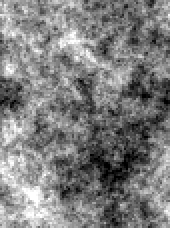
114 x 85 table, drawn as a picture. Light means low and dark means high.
Mirror symmetry: none. Ninth with the lowest average: bottom left. Grain: blotchy. Stripes: none. Histogram: bell-shaped.
